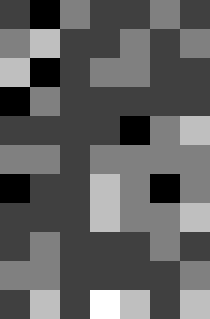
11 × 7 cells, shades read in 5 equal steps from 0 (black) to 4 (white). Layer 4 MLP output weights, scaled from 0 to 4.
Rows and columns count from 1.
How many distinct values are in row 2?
3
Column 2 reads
0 3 0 2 1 2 1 1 2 2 3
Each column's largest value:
3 3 2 4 3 2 3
